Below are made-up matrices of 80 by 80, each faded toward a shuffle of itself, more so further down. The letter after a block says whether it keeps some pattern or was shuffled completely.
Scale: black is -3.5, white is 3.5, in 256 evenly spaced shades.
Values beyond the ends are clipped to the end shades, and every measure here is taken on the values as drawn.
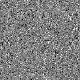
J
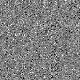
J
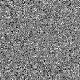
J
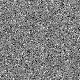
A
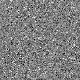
J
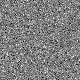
A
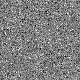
A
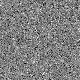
A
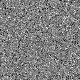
A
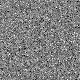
A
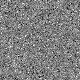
A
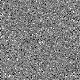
J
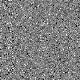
J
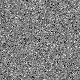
A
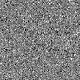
J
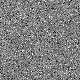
A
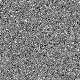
A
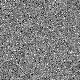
A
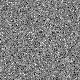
A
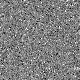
A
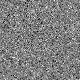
J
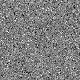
J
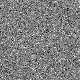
A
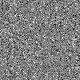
J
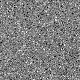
A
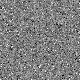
J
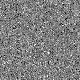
J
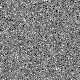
A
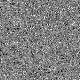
J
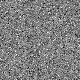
A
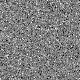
A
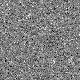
J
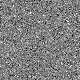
J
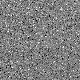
A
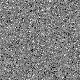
J
